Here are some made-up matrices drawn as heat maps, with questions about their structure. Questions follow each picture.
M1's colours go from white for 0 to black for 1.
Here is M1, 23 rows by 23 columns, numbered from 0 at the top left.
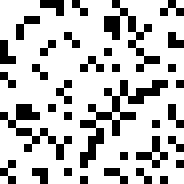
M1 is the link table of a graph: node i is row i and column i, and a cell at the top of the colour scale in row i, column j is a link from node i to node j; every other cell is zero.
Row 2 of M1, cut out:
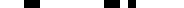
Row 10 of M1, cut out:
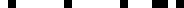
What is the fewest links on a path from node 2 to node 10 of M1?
3
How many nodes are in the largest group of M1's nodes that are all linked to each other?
4
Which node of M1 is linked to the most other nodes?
node 14
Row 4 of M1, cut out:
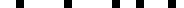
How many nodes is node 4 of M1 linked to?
5
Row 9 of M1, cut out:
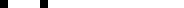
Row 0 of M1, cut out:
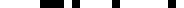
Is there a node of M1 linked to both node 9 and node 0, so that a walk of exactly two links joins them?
yes
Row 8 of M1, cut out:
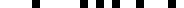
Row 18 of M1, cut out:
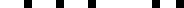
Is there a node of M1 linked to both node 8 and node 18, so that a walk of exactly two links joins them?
no
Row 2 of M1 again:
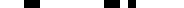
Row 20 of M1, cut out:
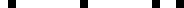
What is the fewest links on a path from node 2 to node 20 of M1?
4
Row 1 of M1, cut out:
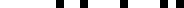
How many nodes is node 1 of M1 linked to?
5
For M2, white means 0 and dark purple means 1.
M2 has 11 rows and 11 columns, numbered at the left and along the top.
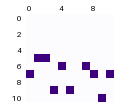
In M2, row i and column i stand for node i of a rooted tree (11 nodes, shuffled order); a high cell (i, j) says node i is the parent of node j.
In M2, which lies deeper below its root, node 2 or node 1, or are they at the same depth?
the same depth
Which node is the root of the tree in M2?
6
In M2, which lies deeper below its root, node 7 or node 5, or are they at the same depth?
node 5
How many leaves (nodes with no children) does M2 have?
6
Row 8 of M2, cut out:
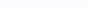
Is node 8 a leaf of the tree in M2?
yes
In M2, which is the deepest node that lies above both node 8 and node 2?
7
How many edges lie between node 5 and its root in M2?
4
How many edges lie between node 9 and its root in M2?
3
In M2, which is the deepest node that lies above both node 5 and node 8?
7
